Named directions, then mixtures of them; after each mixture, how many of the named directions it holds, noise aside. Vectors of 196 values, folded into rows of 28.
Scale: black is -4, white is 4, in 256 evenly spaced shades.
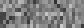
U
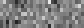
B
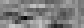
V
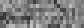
two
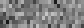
two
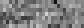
three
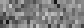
two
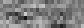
two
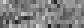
three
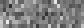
two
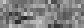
two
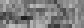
two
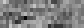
two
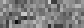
two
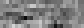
one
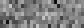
two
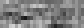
one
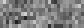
two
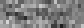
three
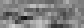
one
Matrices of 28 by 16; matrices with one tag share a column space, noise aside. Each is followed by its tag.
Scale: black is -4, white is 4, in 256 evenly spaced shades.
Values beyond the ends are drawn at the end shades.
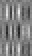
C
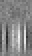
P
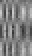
C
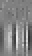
P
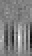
P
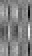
C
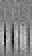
P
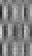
C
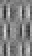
C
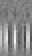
P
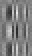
C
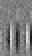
P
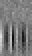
P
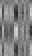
C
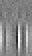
P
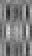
C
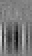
P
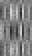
C
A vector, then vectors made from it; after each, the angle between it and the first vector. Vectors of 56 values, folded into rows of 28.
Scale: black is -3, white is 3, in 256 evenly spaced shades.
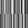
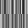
nearly opposite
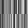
partly aligned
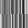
nearly opposite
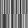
partly opposed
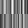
nearly parallel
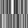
partly aligned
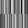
nearly parallel
